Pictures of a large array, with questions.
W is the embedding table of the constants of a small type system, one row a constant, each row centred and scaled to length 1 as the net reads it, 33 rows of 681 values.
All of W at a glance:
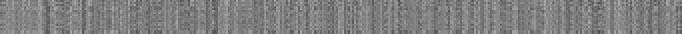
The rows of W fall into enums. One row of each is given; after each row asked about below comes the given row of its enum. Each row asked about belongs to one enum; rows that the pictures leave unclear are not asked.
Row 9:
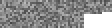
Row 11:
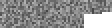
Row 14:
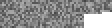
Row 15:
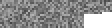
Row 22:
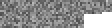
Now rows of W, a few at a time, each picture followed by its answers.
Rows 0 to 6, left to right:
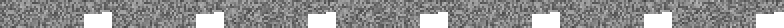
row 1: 14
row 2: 15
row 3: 15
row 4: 14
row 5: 14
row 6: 9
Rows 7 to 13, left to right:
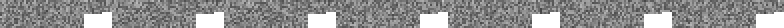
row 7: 11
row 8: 9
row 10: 22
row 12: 14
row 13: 22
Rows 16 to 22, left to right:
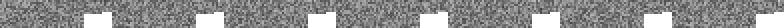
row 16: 9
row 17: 22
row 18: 11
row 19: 14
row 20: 11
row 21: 15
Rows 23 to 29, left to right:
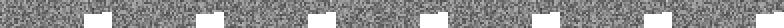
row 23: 11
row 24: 14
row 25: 22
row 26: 15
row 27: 11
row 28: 22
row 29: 14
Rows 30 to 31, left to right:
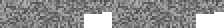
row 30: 9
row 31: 9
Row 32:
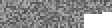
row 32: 9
